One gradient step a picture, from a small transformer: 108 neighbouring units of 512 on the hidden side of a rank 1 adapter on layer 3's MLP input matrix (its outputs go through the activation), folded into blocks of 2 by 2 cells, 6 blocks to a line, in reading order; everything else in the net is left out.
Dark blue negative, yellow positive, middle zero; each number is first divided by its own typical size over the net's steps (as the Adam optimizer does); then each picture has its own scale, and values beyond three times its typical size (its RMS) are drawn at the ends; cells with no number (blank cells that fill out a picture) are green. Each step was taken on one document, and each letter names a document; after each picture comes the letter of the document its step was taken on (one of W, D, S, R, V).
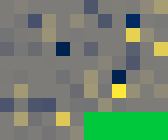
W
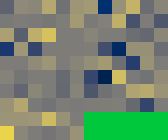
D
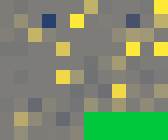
W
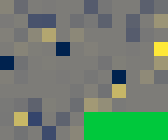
W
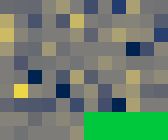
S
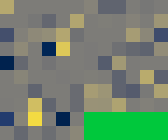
W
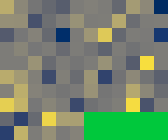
D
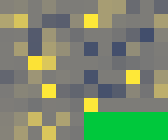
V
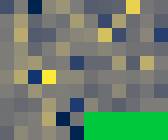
D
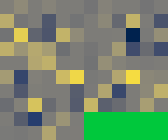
V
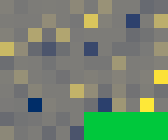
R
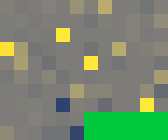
R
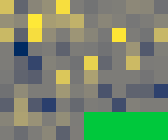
S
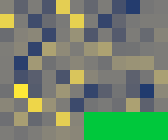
S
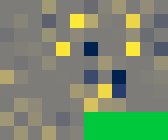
W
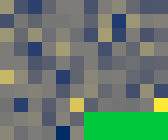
D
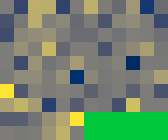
S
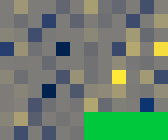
W
